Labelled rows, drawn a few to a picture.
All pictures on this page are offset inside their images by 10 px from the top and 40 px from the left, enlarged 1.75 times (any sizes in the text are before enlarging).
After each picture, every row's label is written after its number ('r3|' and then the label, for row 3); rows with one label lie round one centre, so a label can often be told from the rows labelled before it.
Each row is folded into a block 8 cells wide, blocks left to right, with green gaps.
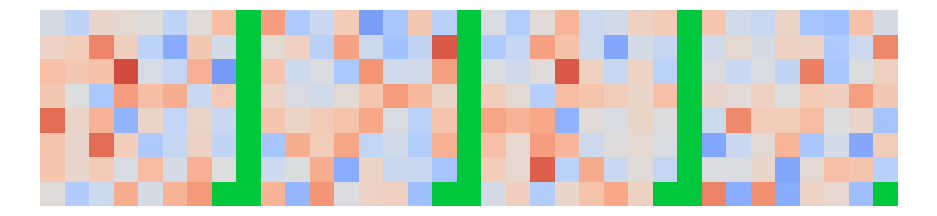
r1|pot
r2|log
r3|pot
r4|log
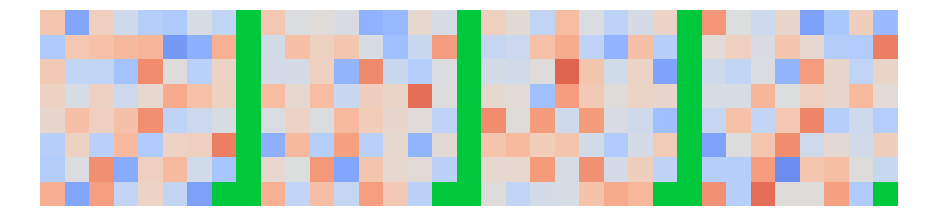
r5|log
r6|log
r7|pot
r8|log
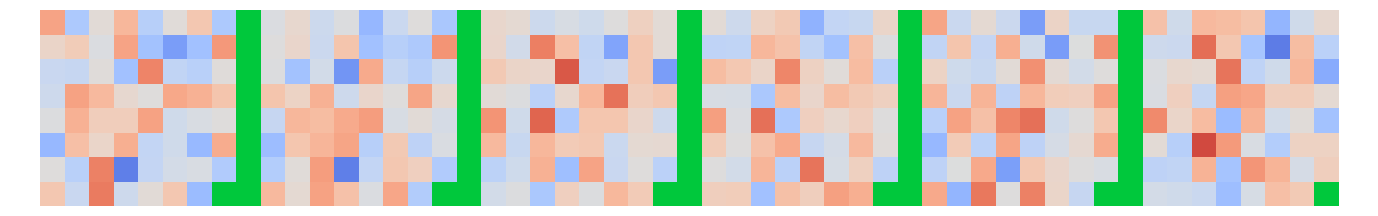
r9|log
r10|log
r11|pot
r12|pot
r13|log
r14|pot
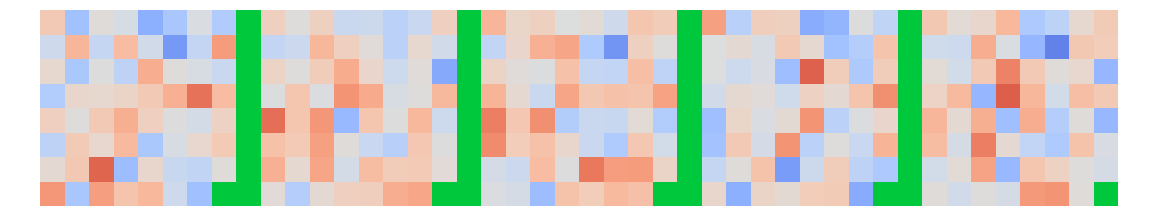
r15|log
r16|pot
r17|pot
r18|log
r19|pot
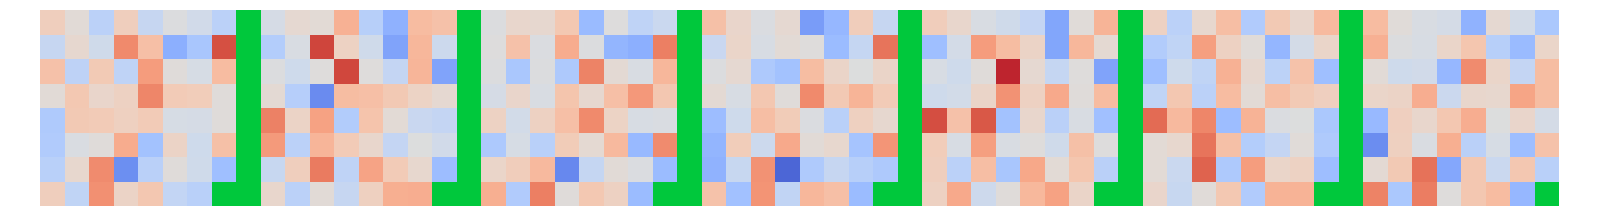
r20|log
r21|pot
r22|log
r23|log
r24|pot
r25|pot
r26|log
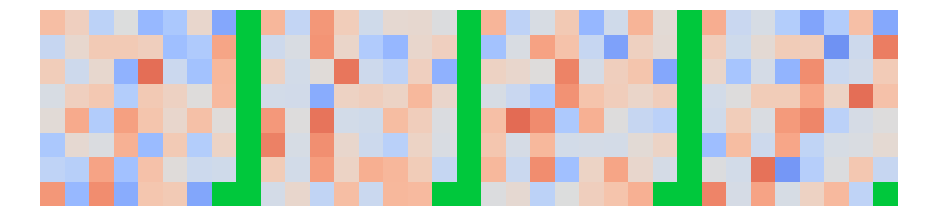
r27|log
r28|pot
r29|pot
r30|log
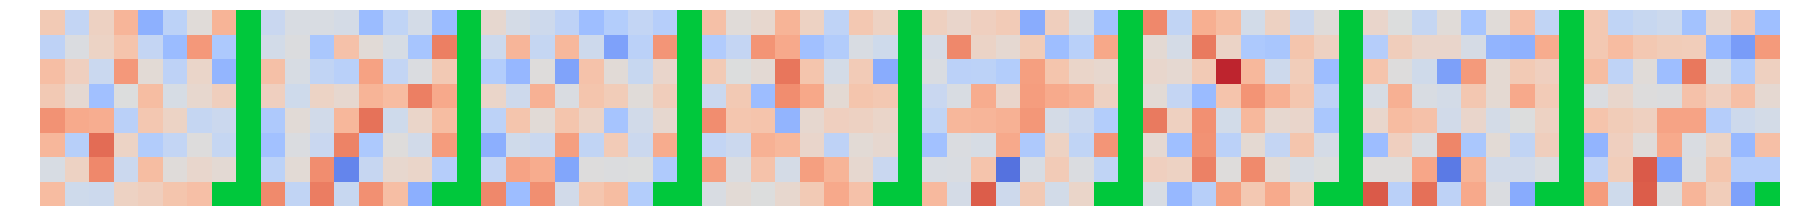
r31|pot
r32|log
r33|log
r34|pot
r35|log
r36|pot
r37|log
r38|log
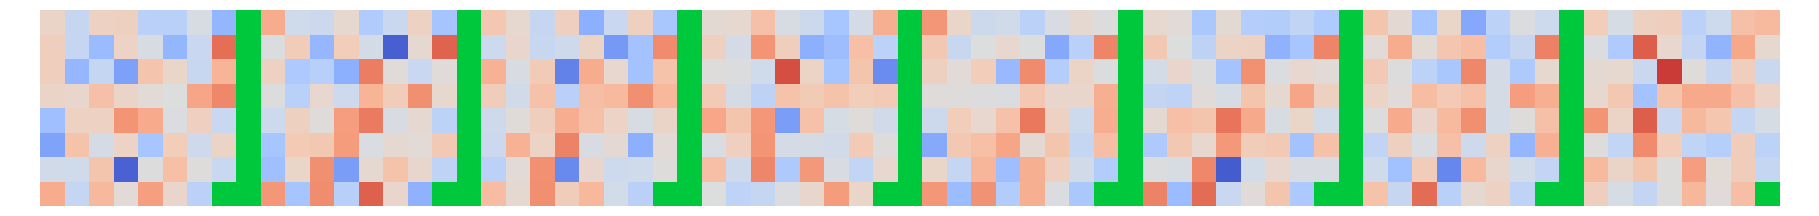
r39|log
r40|log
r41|log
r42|pot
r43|log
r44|log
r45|log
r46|pot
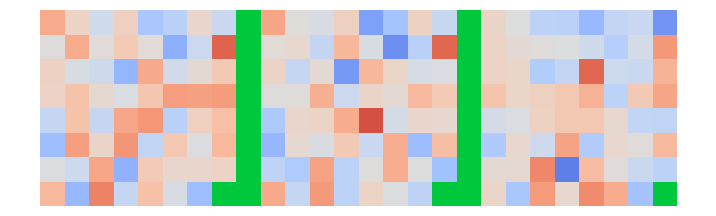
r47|log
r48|log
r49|log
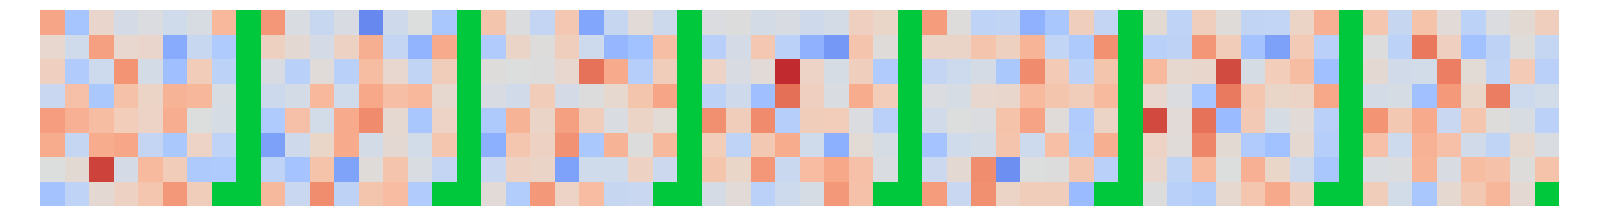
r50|pot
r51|log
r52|log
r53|pot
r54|log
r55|pot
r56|pot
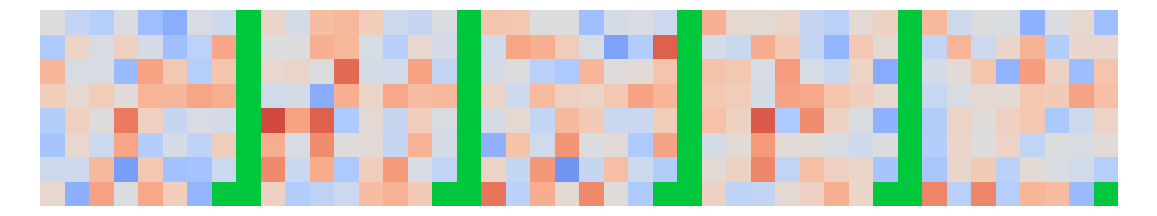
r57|log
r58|pot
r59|log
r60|pot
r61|log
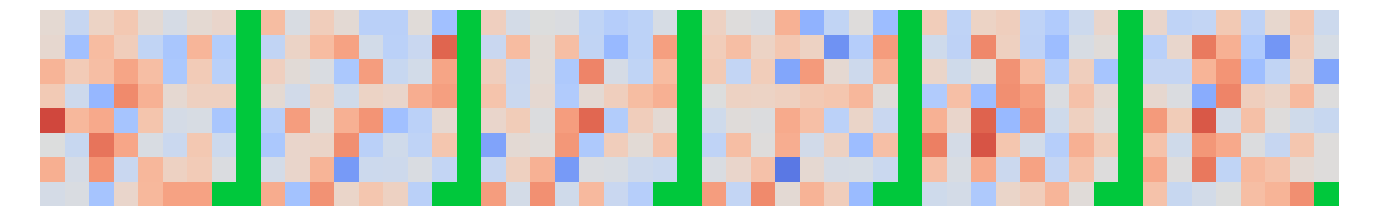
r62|pot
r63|log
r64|log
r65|log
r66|pot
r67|pot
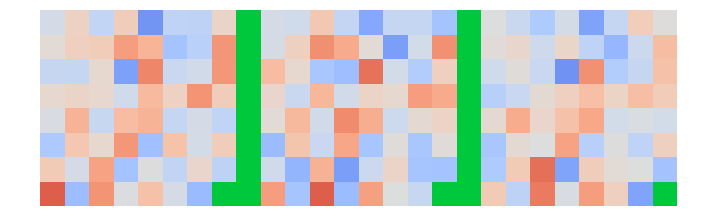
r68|log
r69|log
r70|log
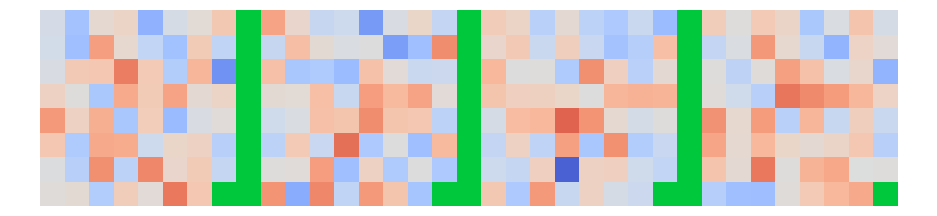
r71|pot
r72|log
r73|log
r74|pot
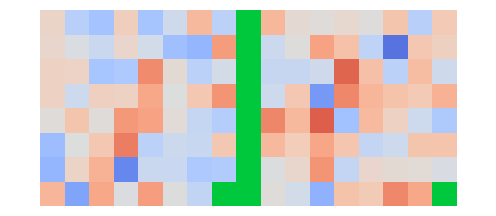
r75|log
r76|pot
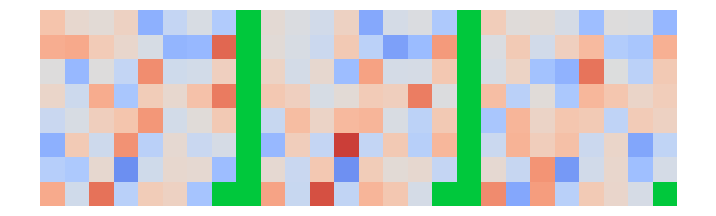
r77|log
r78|log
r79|log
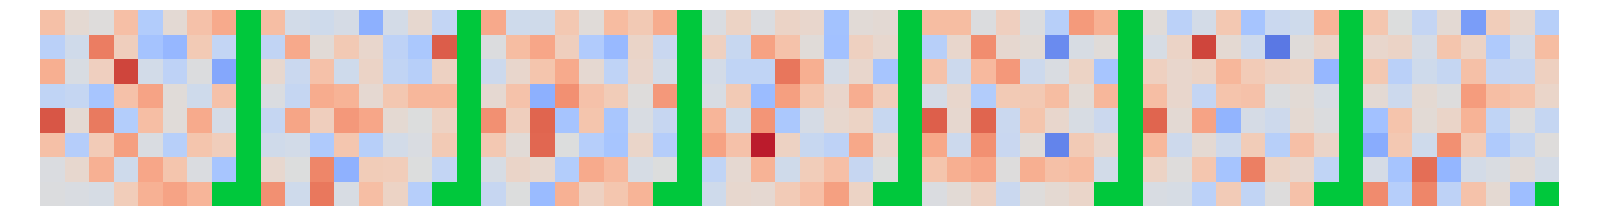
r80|pot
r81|log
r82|pot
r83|pot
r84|pot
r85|pot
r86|log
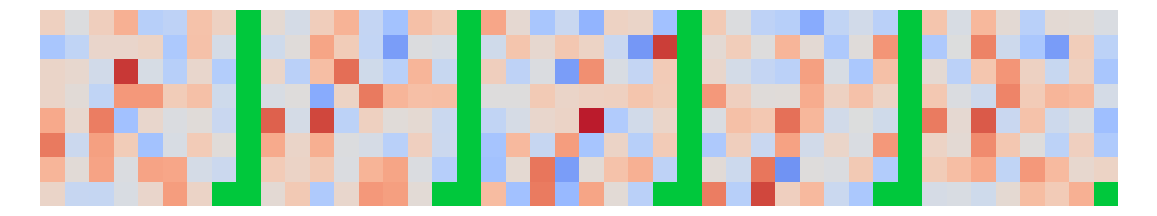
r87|pot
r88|pot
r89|log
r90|log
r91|pot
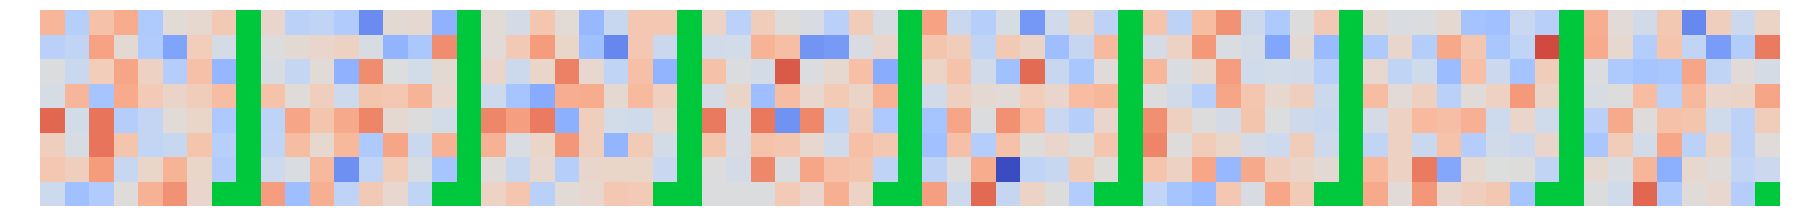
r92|pot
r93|log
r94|pot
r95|pot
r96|log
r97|pot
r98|log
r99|log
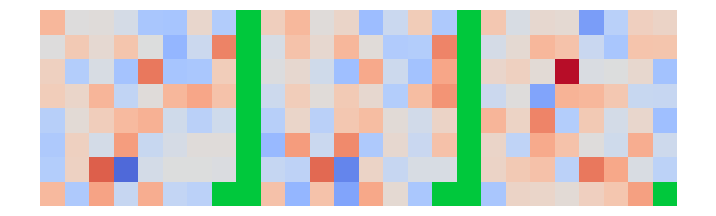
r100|log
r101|log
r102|pot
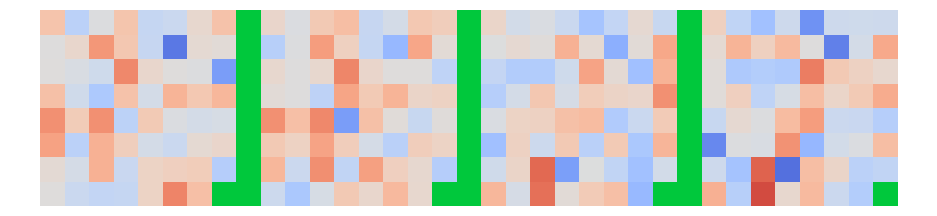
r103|pot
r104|pot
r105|log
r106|log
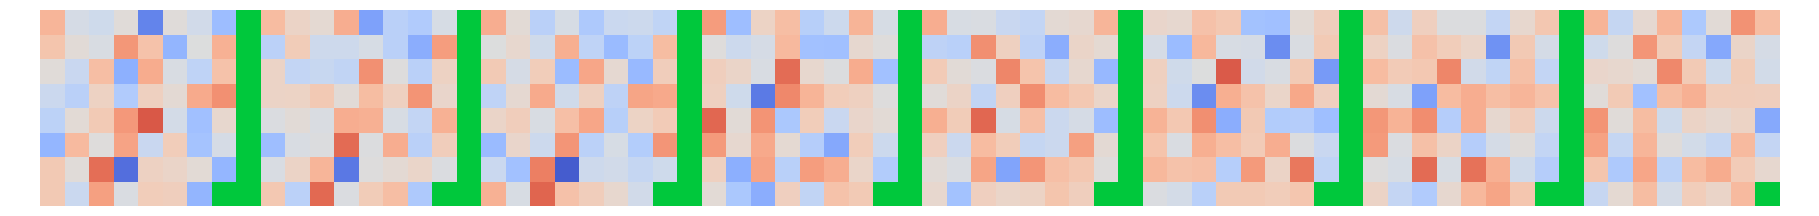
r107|log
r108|log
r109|log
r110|pot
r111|pot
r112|pot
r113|pot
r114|pot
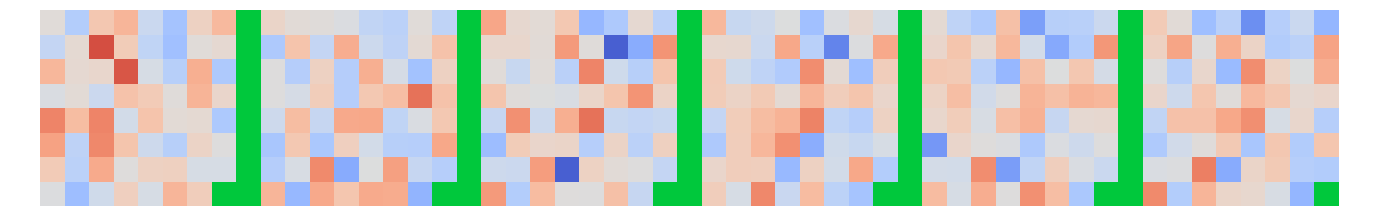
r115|pot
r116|log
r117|log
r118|log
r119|log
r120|log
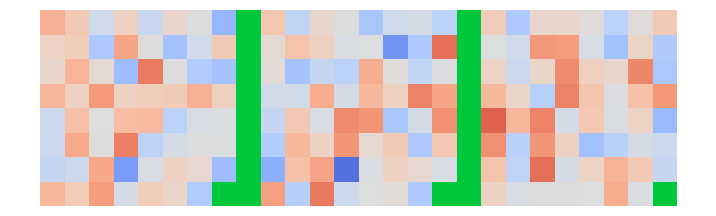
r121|log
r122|log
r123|pot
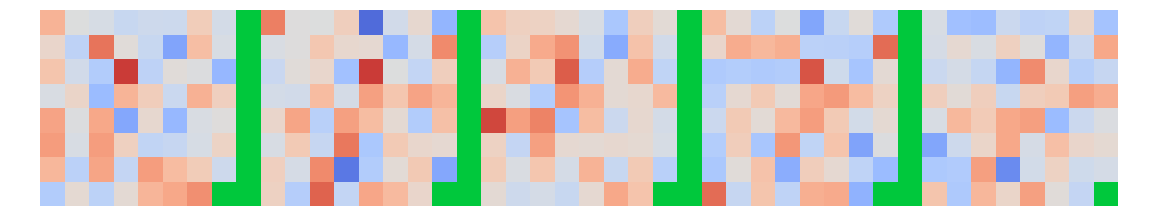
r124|pot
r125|log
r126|pot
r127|log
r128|log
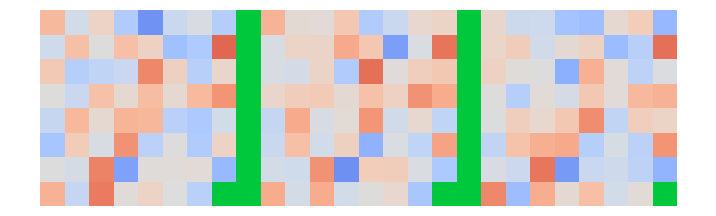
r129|log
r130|log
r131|log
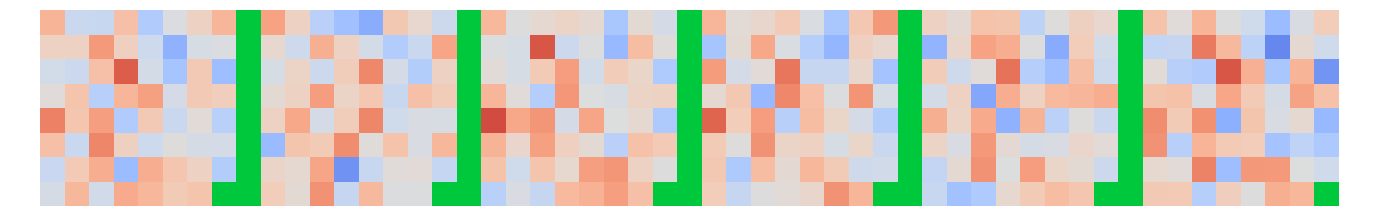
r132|pot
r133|log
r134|pot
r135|pot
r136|pot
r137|pot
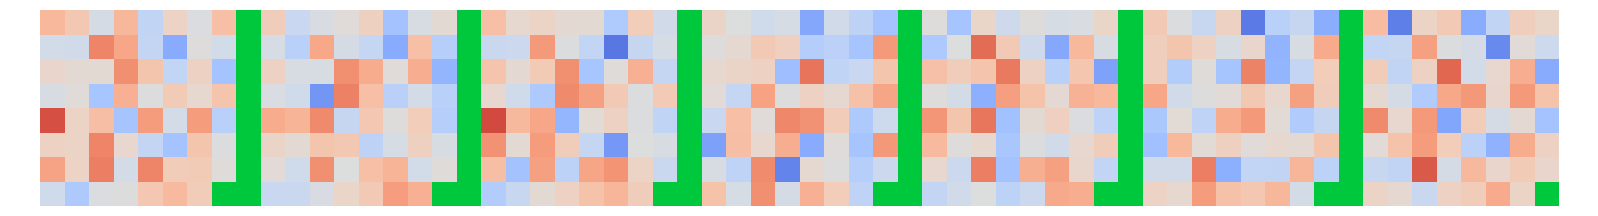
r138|pot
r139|pot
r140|pot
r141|log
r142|pot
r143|log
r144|pot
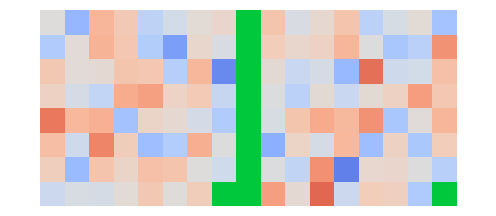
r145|pot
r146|log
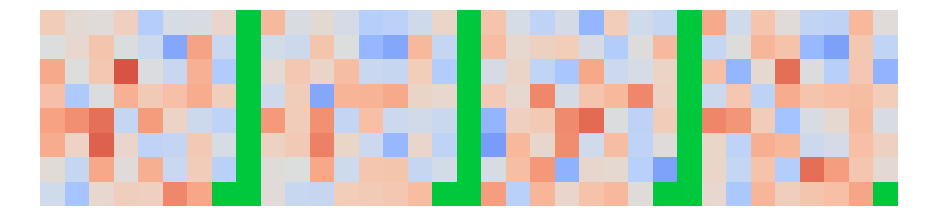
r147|pot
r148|pot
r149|log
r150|pot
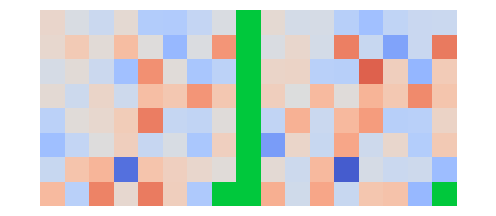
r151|log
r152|log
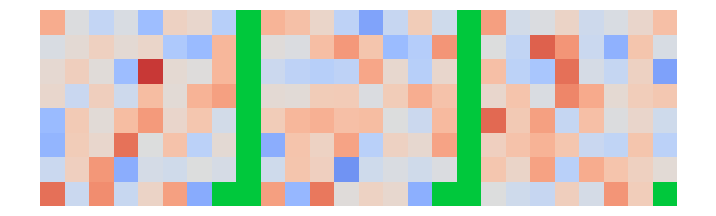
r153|log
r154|log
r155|pot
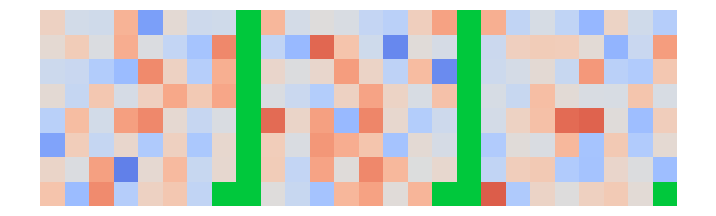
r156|log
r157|pot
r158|log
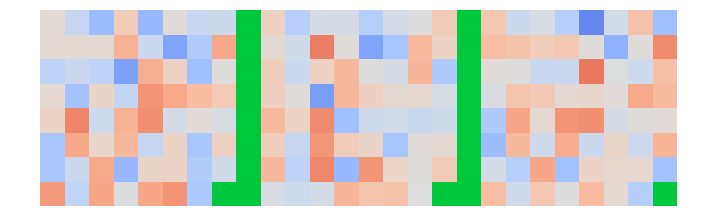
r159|log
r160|pot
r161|log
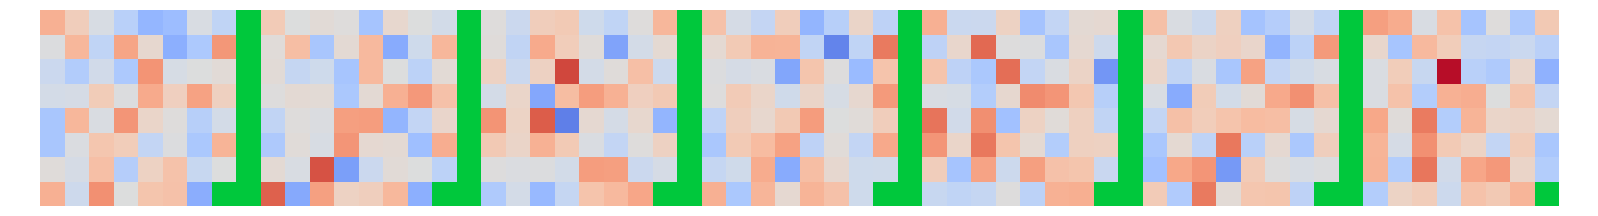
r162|log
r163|log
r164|pot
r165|log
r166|pot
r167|log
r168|pot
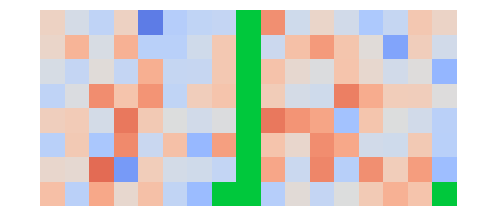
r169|log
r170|pot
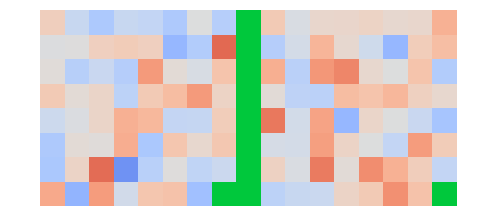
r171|log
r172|pot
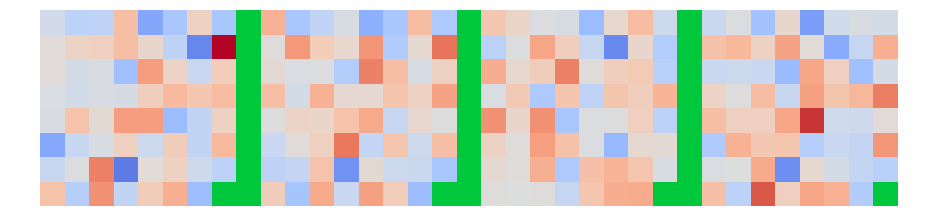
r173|log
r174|log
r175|pot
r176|log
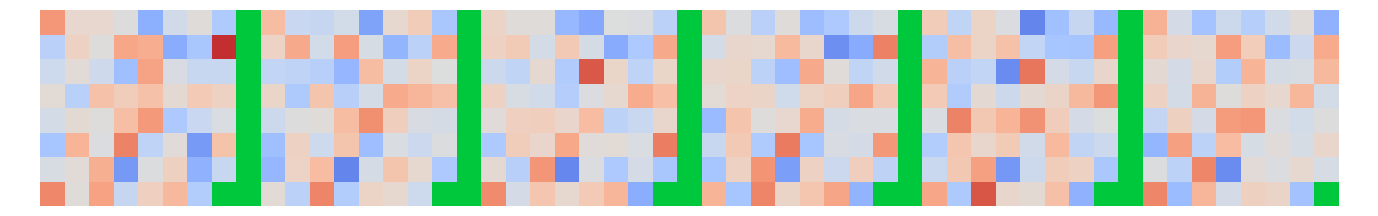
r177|log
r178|log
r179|log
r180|log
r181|log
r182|log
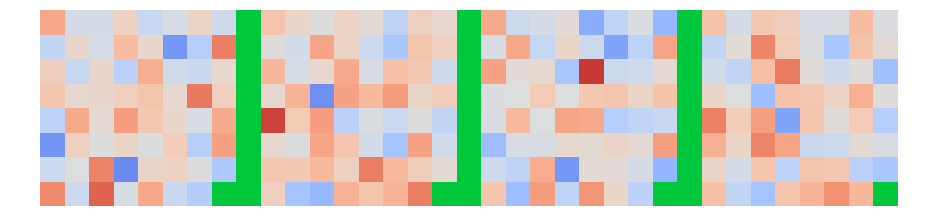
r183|log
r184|pot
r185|log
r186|pot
